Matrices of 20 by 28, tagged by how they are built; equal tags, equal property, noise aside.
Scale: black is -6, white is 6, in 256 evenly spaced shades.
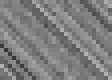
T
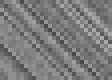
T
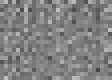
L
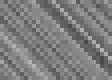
T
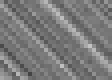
T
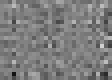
L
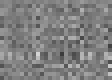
L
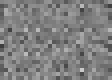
L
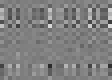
L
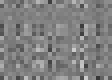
L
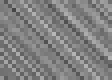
T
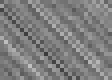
T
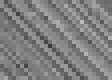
T
